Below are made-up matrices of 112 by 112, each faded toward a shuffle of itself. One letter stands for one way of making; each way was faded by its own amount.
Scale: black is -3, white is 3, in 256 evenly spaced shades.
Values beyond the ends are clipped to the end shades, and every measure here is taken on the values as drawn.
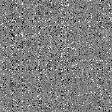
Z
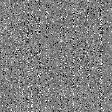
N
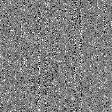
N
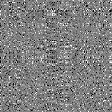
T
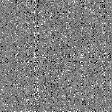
Z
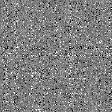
Z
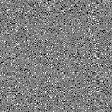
T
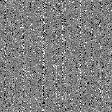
N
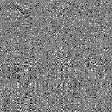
T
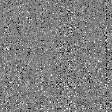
Z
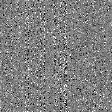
N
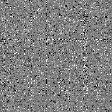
Z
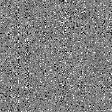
Z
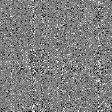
Z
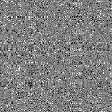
T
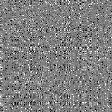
T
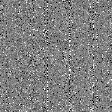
N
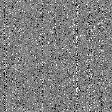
N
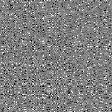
T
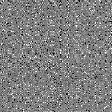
T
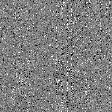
N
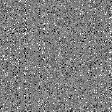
Z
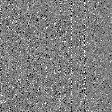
N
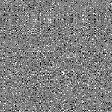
T
